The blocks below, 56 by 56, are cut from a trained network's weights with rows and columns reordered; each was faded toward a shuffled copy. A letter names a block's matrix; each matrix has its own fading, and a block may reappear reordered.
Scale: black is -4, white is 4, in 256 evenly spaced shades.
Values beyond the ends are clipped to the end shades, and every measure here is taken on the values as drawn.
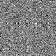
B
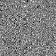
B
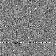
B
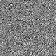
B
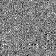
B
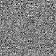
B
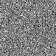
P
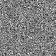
P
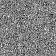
P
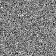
P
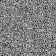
P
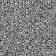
B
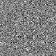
B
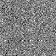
B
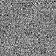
P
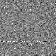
B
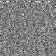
B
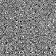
B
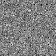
P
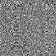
B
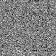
P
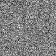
P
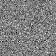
P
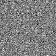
P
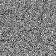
P
